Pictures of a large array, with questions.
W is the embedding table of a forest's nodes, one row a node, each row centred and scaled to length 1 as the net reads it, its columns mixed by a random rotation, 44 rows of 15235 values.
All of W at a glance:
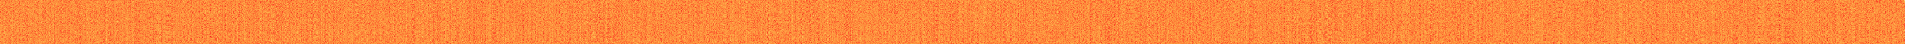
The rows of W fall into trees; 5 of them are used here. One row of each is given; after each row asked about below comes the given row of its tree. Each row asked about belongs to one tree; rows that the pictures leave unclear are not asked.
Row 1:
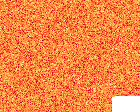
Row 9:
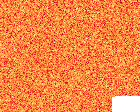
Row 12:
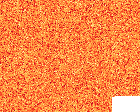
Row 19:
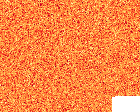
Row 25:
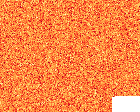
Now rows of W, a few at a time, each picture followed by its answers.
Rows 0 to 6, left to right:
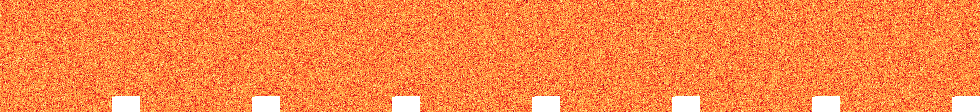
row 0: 12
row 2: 1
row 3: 25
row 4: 19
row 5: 9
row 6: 25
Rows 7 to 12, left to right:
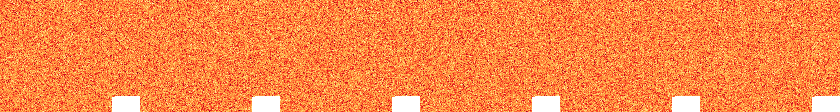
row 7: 12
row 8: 19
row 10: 19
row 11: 12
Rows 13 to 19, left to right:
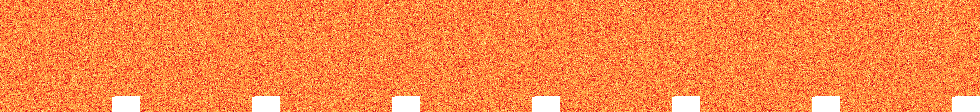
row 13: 9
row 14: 25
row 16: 25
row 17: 12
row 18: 19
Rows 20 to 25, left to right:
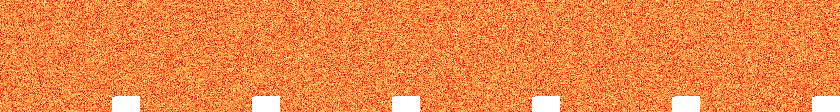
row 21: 1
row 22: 12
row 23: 9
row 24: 25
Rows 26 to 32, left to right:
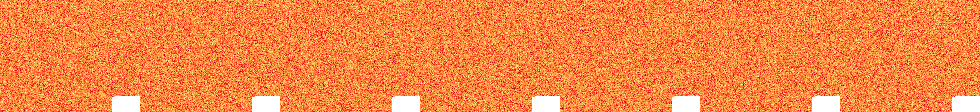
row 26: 19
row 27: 25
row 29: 25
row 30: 1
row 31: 19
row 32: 19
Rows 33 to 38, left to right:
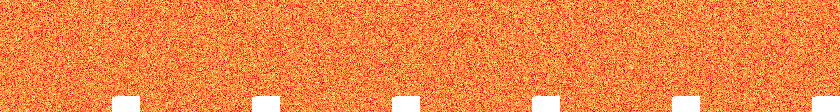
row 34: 9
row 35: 25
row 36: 19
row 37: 19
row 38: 25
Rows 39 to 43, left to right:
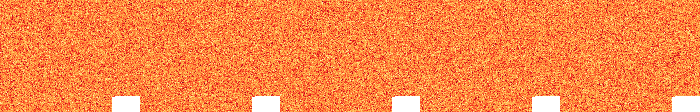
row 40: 25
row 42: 1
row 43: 19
